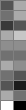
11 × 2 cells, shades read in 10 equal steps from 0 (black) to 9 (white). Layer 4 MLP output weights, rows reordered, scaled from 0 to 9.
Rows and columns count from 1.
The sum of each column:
52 44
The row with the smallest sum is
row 9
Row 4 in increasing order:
6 7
